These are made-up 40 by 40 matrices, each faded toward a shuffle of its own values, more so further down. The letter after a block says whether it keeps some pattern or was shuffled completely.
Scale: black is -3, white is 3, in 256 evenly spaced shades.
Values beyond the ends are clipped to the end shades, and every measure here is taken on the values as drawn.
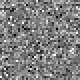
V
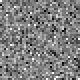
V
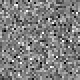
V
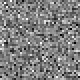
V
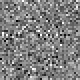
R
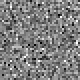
V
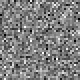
V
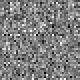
R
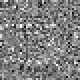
R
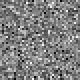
V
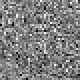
R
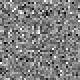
R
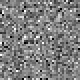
R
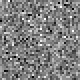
V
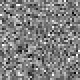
R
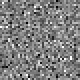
R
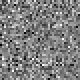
R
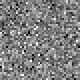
V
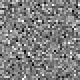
V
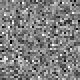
R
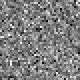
V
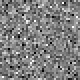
V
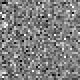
R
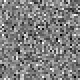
R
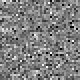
R
